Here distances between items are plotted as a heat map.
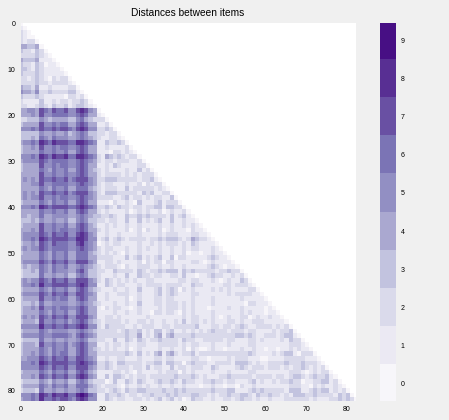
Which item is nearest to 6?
9
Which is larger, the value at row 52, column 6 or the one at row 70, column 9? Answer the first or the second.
the first
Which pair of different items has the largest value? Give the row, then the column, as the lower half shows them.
81, 15
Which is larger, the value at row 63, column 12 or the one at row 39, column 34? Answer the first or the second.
the first
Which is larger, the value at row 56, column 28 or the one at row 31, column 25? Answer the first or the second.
the first
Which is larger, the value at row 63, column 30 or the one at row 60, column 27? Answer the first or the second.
the first
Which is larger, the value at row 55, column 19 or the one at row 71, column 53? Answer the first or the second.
the first
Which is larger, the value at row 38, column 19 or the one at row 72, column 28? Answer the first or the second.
the first
